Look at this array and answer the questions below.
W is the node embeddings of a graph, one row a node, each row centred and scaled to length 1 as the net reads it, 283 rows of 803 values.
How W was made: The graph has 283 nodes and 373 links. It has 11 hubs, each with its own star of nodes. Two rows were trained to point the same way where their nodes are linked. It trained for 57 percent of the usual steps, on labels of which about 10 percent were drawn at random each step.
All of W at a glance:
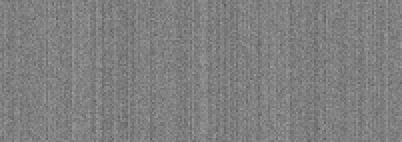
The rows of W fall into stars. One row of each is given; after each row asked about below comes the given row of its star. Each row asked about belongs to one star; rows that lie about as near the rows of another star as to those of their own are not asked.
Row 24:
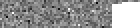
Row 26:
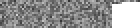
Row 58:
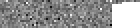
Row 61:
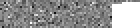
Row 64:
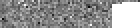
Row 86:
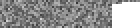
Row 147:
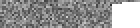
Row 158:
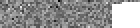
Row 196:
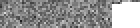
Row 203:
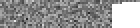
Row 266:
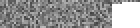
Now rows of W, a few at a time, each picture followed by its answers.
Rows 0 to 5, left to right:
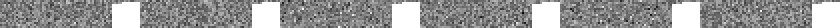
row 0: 203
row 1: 58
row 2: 26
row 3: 196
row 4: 64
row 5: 26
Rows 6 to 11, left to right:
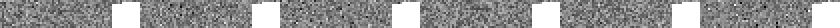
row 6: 64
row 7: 147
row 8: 26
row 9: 58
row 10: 147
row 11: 61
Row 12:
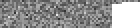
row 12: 61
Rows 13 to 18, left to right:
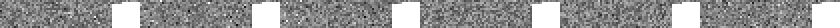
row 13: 58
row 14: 158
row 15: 203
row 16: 24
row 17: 64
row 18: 196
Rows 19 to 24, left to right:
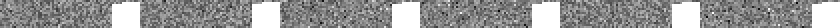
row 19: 147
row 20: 61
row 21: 26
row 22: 86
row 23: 196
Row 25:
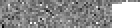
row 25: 61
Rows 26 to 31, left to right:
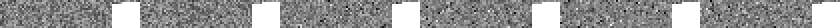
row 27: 147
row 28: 266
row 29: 24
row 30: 266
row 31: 64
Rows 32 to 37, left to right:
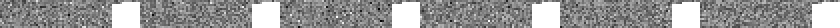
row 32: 196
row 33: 196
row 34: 266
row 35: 26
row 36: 266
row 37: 158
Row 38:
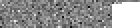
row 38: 26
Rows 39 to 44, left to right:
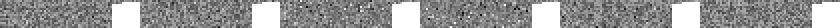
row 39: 158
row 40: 203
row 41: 203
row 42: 61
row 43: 24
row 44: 266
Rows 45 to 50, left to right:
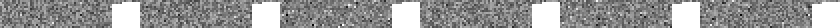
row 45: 266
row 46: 147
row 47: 58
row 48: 64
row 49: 196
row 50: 158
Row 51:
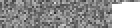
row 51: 61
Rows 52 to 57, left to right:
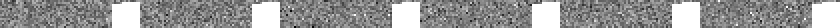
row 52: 196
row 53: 61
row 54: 158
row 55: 147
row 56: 26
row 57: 61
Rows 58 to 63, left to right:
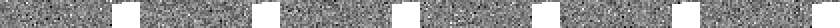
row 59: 203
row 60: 147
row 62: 26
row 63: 26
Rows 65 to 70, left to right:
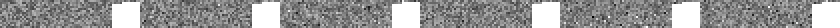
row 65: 86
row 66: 58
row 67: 64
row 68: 158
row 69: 86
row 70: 58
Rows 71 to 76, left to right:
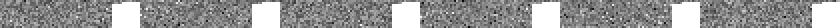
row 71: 61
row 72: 64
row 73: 24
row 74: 26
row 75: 196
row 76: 203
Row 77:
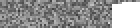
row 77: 203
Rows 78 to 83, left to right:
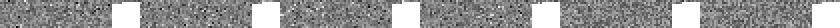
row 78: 266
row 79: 26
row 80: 64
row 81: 147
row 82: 158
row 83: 158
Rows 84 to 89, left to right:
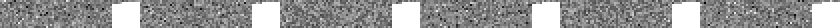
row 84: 203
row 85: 147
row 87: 147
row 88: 61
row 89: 24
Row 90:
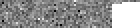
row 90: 86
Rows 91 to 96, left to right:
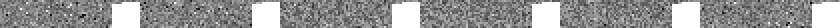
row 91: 58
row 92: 24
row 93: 64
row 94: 26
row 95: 203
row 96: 24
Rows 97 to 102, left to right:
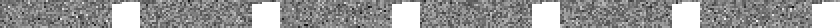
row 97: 196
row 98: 86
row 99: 64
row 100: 147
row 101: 158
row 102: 147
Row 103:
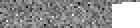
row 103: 203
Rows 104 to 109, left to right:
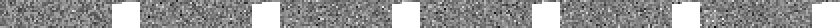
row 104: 24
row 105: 147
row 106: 196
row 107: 64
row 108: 26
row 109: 158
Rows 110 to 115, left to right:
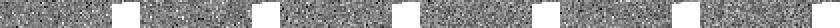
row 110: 266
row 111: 196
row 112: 24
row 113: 158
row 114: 203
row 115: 158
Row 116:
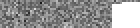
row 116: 61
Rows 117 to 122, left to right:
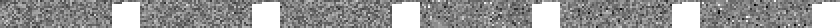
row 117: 86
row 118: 158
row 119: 158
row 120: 196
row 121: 147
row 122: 86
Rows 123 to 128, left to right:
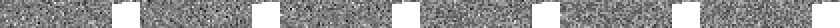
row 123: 203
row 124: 26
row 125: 64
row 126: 158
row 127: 64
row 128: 266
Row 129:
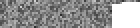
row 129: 158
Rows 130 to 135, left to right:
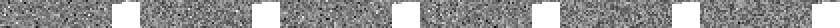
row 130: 158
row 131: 24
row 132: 203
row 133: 64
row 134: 58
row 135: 64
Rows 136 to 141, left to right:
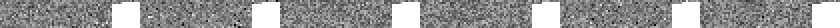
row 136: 61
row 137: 61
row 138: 26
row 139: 147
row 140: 61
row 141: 26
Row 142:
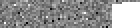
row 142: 86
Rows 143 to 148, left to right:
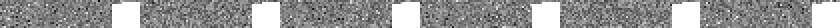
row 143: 24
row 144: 266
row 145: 196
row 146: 196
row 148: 203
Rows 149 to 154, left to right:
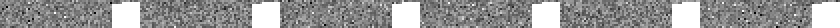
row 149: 24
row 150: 26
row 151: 26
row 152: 196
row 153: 147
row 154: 61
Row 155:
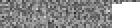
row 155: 203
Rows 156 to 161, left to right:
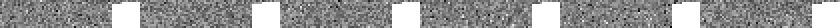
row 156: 196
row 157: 158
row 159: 196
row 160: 86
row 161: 86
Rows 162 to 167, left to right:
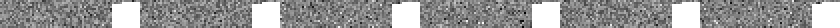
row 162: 203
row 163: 203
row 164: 26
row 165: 266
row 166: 58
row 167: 26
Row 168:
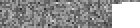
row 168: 24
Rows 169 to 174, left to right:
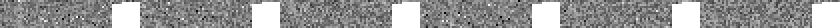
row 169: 196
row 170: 196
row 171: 147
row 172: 58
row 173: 158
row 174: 158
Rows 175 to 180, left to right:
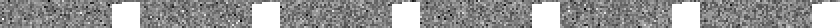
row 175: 266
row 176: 61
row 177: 86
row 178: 266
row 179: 64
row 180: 64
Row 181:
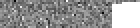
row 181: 203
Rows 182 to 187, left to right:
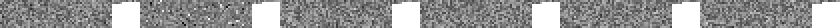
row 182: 26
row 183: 203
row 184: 24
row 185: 26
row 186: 64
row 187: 147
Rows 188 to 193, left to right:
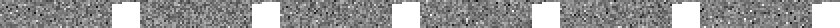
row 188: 147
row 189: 61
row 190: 147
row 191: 266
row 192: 147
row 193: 24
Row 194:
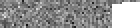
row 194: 64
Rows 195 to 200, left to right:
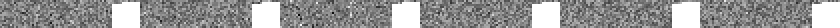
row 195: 58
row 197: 147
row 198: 26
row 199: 24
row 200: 158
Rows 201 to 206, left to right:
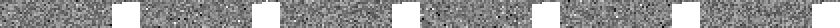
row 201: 86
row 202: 61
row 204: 64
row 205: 266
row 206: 203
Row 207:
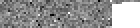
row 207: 58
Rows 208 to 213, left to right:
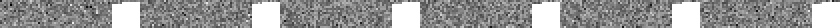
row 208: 203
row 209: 158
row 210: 58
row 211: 26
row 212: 64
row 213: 196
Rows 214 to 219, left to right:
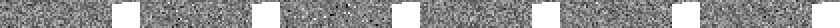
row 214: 86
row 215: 196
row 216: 58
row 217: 26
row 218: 64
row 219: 26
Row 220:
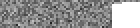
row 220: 24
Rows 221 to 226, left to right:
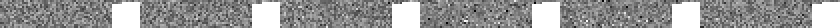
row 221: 26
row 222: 266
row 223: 203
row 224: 86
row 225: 58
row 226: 266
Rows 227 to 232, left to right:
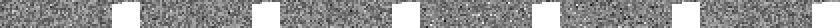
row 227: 58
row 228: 196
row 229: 203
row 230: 158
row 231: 147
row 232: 24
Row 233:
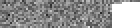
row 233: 24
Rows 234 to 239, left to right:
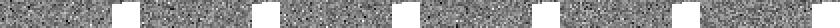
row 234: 64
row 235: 196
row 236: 203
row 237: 147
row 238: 64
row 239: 64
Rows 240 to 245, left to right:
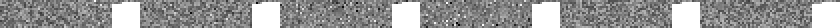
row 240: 58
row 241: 158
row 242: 26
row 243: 58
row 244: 196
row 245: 61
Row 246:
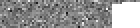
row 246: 86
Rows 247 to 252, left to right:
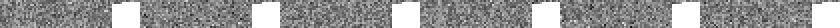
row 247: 196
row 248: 196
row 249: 158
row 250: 196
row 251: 26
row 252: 266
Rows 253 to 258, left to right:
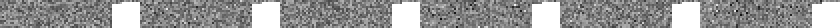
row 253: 158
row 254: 61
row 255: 147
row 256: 147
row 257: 61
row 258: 147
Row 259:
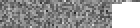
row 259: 61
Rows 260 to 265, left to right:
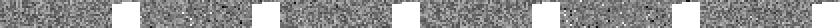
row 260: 196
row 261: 266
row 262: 58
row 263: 64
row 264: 158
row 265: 266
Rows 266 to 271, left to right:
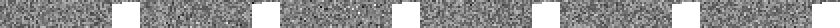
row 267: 58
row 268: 147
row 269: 24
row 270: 26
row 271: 64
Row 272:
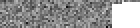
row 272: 86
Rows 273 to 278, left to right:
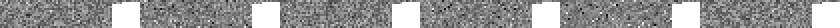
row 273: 58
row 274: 26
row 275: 196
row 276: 64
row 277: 86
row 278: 86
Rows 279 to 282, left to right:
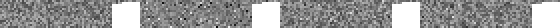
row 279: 203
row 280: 61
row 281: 58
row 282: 24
